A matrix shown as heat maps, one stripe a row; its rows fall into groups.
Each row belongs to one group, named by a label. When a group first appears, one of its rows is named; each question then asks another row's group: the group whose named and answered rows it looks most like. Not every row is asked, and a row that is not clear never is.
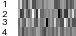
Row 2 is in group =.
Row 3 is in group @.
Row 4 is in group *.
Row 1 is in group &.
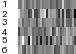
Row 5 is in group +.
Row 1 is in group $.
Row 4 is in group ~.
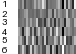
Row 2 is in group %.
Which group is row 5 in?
@
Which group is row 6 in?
$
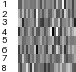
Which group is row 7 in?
$
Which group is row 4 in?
~
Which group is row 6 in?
~
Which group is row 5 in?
&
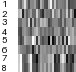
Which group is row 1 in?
%
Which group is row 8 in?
&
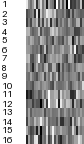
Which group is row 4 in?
&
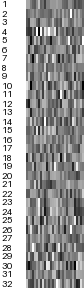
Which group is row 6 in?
=
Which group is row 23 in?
&
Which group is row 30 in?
=
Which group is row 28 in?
%
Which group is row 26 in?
$
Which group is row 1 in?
&
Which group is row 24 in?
&
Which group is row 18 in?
~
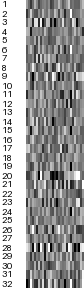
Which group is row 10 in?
@
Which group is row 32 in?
$
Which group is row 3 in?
@
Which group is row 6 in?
$
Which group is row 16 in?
%
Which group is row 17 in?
&
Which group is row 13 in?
$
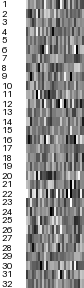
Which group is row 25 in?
&
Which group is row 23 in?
$
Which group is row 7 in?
&
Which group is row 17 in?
&
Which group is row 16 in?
=
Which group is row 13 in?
=
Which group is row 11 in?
+
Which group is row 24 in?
*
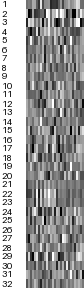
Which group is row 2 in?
=
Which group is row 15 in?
*
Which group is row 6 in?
~
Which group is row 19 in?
$
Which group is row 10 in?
%
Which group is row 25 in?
~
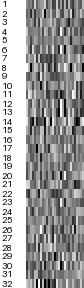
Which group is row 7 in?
+
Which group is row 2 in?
~
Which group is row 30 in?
~
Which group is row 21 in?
&
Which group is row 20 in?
~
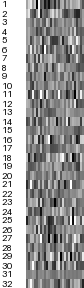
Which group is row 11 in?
=
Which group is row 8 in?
%
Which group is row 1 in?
+
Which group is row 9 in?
~
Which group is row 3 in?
@
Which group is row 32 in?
+
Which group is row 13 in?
+
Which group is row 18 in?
=
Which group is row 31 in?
%
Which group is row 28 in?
@
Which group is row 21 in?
$
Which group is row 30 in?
%
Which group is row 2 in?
&
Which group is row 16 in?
@
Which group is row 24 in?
=
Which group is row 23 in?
@
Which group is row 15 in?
&
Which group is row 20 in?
%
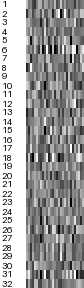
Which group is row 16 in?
=
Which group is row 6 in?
@
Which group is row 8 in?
$
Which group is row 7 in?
*
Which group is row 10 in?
&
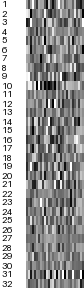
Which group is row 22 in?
*
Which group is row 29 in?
=
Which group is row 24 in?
~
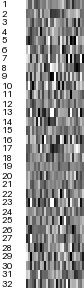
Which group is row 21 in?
&
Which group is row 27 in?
$
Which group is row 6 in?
&
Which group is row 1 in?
=
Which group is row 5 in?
=
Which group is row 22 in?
~
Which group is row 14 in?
+
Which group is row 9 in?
*
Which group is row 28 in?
=
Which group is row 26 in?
=
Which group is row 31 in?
&
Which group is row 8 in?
&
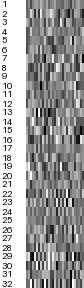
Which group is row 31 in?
*
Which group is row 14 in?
%
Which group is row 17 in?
+
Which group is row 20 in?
+
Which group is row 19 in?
&
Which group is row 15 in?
&
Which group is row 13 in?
+
